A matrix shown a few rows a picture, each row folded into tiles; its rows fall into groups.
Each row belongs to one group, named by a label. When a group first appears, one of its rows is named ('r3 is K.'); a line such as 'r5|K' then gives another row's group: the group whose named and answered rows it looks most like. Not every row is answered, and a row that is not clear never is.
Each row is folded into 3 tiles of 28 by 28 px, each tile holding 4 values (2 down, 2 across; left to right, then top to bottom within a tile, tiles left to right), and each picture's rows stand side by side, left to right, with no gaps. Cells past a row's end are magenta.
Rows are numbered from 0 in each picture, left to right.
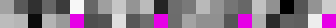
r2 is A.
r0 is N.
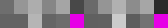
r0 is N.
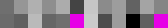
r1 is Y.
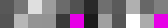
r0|A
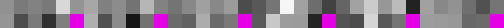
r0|Y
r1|Y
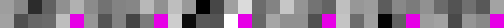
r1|Y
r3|A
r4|Y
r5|N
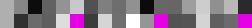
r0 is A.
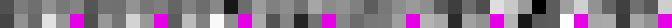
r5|N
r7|N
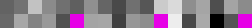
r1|N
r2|Y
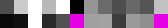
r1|N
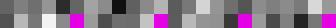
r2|A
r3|Y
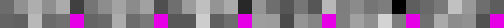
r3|N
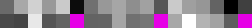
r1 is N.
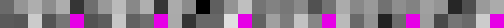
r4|Y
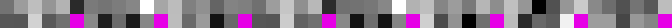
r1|Y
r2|Y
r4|Y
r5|Y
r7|N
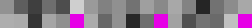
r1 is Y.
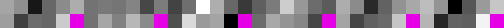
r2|A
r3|A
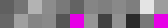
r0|A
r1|Y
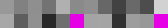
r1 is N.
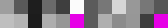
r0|N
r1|A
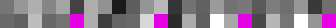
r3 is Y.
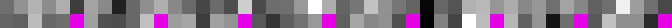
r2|N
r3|Y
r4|A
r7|A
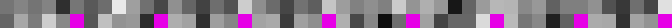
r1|A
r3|N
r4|Y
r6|Y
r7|N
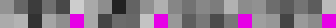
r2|Y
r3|N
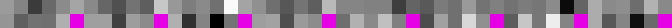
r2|Y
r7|Y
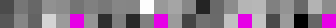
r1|Y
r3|Y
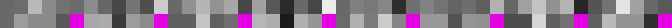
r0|A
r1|N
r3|N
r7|A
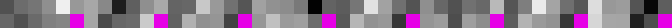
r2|A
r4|A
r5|N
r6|A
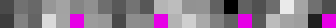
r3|A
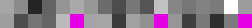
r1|N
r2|Y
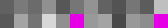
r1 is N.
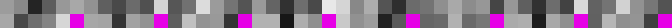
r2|A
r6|N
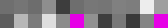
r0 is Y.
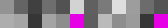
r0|N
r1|A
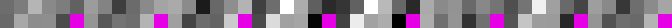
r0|A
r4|A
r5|Y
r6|A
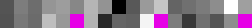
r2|Y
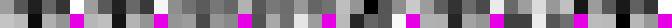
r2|N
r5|N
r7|N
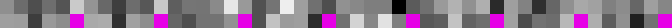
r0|N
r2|Y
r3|A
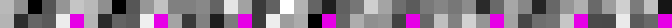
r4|A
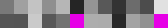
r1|N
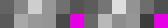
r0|A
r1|A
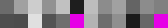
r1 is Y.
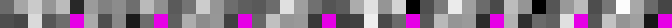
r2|A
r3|A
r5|A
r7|A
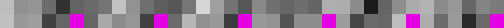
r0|Y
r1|A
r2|A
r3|N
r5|Y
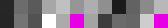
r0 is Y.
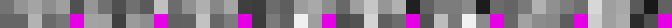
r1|N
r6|A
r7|Y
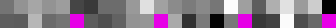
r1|Y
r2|Y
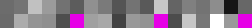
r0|A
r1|N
